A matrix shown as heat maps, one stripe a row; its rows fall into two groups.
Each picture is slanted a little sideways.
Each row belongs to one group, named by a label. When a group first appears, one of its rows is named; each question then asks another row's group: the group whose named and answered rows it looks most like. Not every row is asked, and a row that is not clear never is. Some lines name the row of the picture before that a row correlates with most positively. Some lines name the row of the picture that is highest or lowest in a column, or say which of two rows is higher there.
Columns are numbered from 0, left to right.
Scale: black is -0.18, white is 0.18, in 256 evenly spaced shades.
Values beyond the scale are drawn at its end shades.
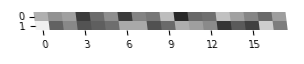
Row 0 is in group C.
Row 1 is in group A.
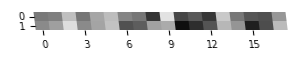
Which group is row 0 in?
C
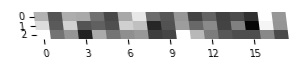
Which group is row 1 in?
A
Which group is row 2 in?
A
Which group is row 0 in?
A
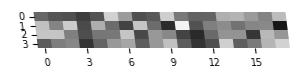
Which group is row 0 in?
C
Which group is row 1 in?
A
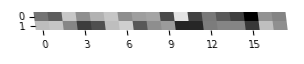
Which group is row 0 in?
A
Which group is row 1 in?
C
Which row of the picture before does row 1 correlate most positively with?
2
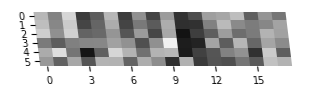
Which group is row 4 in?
C
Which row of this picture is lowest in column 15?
4
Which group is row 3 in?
C
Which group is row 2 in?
C
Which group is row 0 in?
C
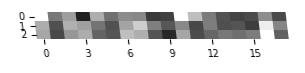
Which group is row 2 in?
A
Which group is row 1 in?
A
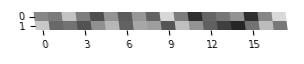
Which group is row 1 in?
A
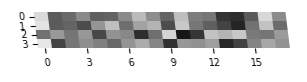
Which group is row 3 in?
A
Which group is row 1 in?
A
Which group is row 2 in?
C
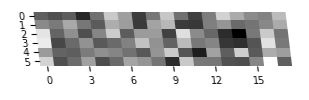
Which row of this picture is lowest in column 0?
0
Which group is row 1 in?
C
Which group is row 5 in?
A
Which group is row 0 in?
C
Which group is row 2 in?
A
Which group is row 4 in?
C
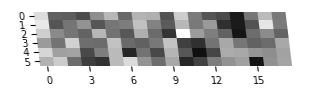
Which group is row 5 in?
C
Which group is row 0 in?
A
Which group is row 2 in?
A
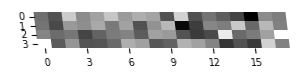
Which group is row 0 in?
A
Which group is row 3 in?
A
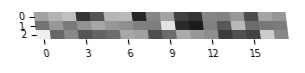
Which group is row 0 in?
C
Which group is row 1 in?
C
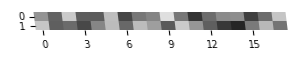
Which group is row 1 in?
A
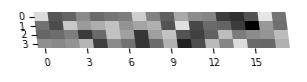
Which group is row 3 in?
C
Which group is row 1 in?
A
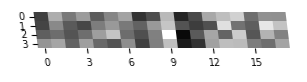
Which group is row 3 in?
C
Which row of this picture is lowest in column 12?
1
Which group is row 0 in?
C
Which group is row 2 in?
C
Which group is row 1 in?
C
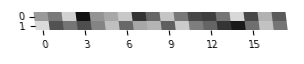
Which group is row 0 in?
C
